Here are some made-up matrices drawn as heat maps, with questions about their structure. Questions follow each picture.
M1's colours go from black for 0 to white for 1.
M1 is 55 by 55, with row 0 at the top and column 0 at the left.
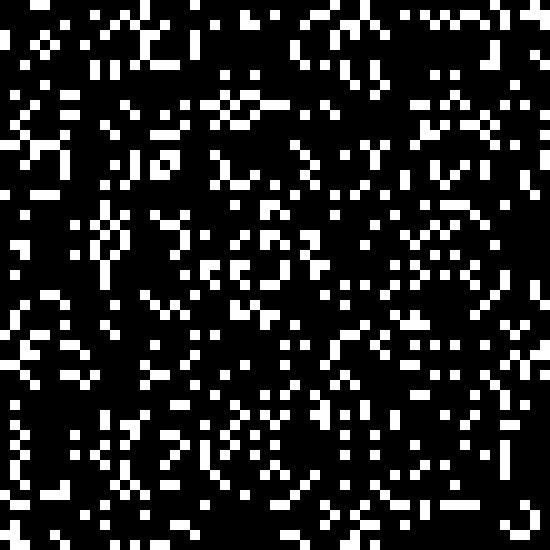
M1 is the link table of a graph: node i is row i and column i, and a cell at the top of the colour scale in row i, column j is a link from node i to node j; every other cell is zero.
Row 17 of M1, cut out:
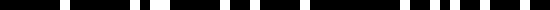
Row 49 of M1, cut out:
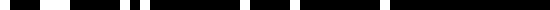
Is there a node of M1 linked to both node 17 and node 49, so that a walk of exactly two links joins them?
yes
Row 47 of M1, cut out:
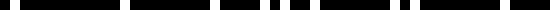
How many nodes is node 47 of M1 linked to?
9
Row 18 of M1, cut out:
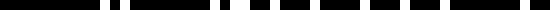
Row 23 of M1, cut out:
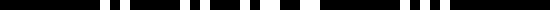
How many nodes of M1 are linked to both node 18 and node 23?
7
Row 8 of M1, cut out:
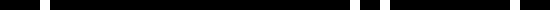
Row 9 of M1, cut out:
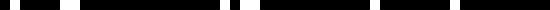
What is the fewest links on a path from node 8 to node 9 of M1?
4
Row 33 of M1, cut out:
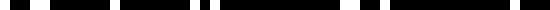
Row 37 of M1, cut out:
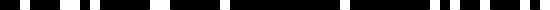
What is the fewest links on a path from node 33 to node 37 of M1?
2
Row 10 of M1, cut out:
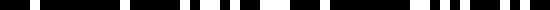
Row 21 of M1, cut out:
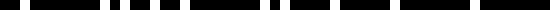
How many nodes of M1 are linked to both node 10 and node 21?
4
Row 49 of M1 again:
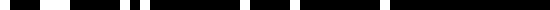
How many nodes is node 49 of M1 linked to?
9
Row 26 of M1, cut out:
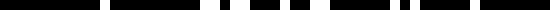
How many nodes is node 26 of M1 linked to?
11
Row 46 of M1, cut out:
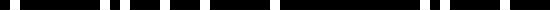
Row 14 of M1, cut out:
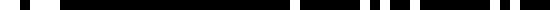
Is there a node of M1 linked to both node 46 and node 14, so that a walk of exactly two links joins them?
yes
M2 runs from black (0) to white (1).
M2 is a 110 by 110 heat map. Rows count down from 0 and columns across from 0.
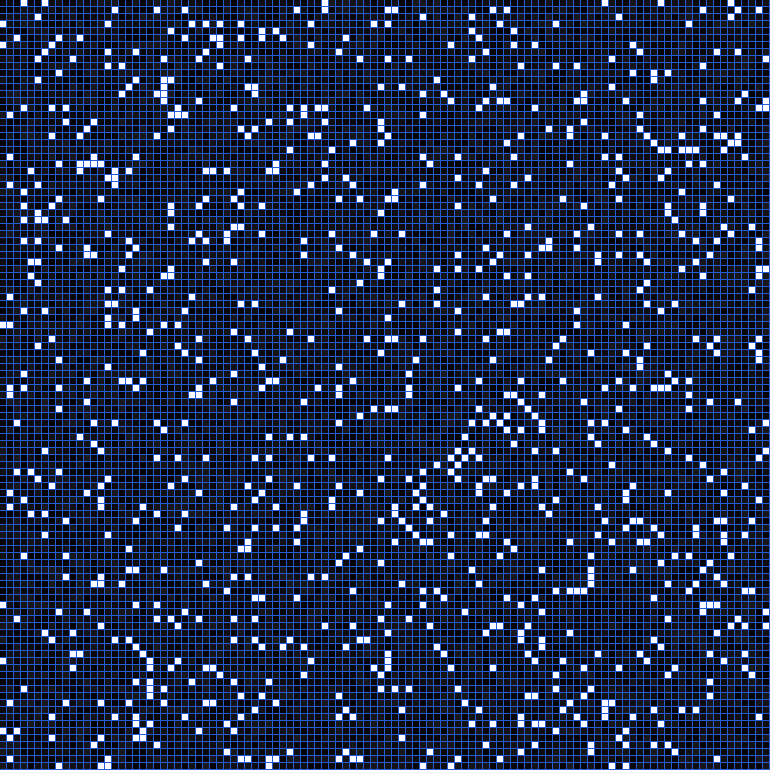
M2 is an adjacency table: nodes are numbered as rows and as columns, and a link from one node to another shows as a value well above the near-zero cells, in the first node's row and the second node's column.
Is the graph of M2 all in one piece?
yes
